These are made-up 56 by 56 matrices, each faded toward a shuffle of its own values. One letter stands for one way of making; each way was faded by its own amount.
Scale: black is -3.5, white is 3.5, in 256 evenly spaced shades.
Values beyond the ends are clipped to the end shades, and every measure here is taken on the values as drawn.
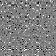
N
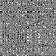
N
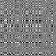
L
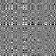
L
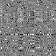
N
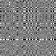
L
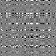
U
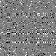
N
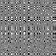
L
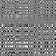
U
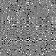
N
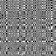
L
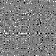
N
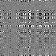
U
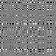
U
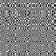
U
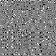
N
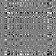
U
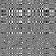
L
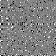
N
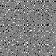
N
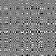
U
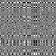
L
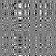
U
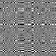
L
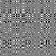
U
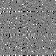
N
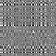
L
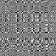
U
